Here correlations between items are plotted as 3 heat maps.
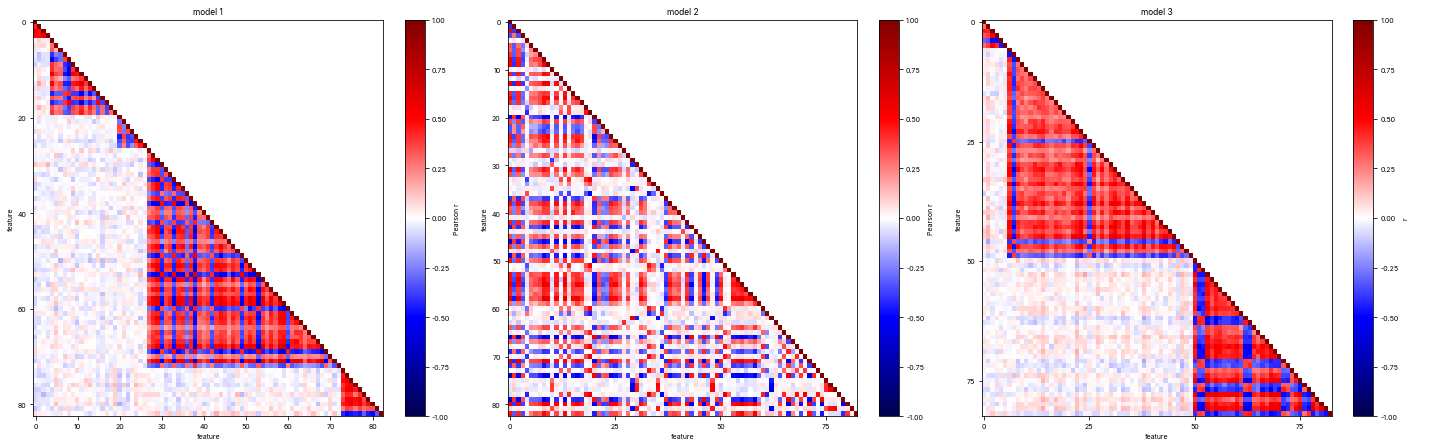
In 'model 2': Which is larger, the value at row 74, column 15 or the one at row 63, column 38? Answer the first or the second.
the second
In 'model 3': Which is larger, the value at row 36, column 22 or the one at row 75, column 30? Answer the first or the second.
the first
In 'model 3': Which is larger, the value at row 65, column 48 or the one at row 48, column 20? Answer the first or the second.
the second
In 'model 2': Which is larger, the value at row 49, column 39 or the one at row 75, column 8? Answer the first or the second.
the second
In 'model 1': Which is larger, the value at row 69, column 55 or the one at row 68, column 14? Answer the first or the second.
the second
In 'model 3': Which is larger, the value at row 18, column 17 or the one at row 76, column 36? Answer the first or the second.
the first
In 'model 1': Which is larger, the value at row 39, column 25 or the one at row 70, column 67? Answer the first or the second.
the second
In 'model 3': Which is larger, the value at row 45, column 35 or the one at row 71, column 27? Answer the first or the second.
the first
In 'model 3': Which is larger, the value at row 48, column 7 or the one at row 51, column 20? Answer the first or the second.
the second
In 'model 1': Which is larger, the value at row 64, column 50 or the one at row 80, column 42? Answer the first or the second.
the first
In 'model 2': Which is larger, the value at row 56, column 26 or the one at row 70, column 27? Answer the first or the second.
the first
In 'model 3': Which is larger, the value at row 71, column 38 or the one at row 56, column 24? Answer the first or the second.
the second
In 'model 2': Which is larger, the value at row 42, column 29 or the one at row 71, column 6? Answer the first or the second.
the second
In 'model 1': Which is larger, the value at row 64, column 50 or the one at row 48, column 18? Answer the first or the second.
the first
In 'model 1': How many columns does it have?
83
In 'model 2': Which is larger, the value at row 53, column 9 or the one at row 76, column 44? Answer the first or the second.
the first
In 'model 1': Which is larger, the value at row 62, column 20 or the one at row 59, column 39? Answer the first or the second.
the second
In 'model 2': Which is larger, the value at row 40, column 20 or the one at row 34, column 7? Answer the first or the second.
the second
